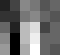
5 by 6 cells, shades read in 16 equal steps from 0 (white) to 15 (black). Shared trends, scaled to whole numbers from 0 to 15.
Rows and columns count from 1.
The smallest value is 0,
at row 5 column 4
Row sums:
58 58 48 45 45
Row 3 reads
9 13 4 2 11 9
